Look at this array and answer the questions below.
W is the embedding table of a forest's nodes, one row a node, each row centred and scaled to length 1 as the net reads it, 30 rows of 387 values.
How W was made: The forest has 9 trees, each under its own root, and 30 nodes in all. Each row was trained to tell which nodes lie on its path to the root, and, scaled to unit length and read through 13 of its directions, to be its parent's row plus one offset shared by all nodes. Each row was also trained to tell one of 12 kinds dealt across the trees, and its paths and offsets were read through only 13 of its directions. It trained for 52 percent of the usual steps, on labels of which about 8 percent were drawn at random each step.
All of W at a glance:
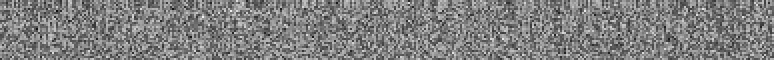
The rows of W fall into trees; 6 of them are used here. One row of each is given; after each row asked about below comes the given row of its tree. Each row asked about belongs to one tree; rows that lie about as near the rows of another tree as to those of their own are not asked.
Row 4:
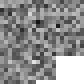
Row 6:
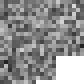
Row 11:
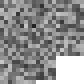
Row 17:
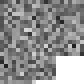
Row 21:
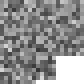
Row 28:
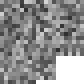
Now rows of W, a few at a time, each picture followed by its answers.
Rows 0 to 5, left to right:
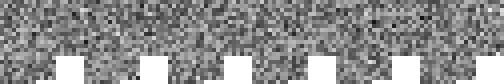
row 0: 28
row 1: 28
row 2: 28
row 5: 6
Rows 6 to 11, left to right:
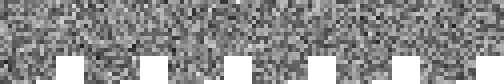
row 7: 4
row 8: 28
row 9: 21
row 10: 17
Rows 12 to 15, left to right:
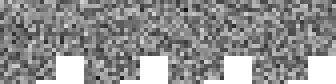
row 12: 4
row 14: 17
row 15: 21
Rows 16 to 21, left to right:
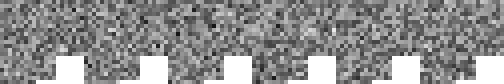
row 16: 6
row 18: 17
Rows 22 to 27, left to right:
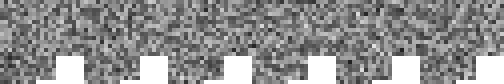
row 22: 4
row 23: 4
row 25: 17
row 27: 6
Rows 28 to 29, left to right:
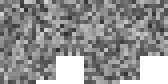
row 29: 11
